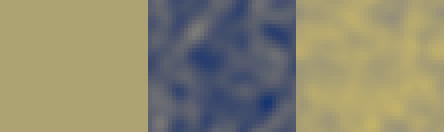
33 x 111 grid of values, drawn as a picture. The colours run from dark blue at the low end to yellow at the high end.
It is made of 1 by 3 panels. Panel 1,1: high, flat. Panel 1,2: low, blotchy. Panel 1,3: high, blotchy, faint in contrast.
